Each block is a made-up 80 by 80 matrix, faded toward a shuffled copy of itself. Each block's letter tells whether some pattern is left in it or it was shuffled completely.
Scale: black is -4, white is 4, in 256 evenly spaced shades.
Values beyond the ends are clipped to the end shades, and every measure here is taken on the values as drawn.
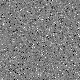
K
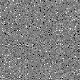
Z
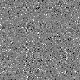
Z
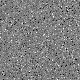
K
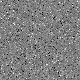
K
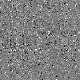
Z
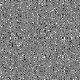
Z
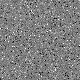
K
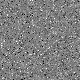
K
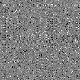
Z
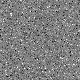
K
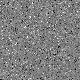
K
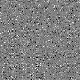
Z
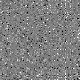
Z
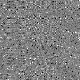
Z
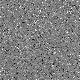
K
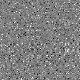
Z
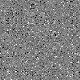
Z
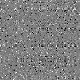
Z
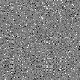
Z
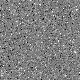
K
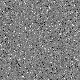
K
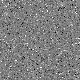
K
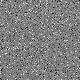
K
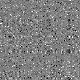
Z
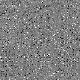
Z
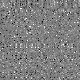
Z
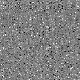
Z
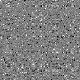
Z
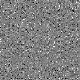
Z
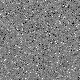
K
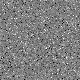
K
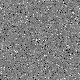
K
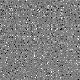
Z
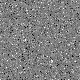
K
